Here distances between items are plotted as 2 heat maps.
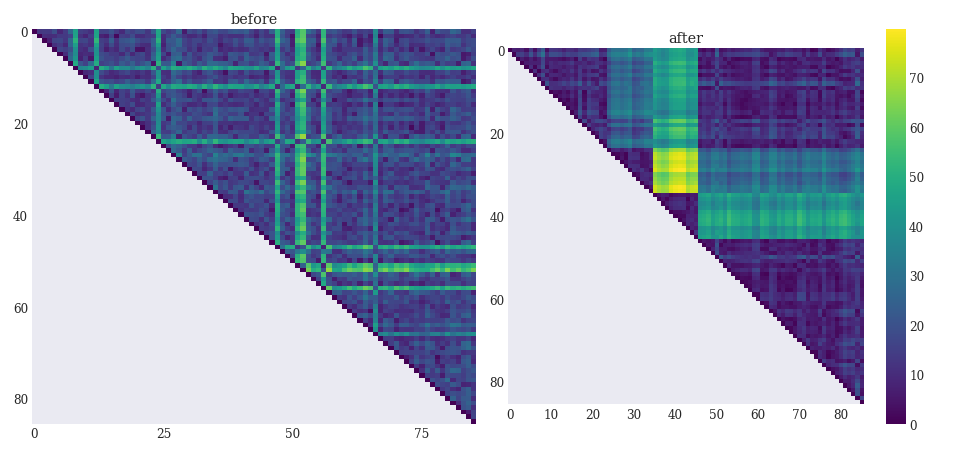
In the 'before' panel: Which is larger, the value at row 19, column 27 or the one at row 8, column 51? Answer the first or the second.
the first
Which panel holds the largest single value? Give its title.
after
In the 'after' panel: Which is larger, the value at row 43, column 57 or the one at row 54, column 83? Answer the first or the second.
the first
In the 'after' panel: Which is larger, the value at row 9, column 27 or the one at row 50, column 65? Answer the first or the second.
the first
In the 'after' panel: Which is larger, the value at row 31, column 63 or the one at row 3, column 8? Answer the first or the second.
the first
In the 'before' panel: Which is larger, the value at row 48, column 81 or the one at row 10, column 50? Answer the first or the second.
the first
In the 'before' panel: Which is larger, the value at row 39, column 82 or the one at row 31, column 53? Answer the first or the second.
the second
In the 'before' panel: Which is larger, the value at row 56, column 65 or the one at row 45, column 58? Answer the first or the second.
the first
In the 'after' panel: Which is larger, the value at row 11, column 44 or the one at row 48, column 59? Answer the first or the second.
the first
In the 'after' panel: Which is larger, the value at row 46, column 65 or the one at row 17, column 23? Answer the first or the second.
the second
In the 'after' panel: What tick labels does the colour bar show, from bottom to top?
0, 10, 20, 30, 40, 50, 60, 70
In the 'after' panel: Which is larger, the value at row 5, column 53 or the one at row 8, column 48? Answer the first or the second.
the second
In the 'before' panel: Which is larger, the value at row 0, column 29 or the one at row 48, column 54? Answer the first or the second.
the second
